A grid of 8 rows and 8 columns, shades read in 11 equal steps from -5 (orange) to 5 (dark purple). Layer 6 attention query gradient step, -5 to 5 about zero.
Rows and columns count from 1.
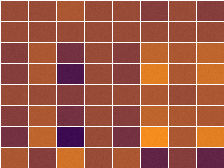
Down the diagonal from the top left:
0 0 2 0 0 -2 -1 3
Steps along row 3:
down up down up down up down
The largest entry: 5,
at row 7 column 3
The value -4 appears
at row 4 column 6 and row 7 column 8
